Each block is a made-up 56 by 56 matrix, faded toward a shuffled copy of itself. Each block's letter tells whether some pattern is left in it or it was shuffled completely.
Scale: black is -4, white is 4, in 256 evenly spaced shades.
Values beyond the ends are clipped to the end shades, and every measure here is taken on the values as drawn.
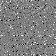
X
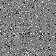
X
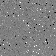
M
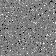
M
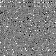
X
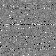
X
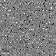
X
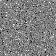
M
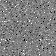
M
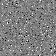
M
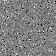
M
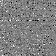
X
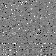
X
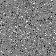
M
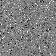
M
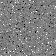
M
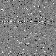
X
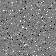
M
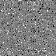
X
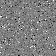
M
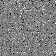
M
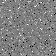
M
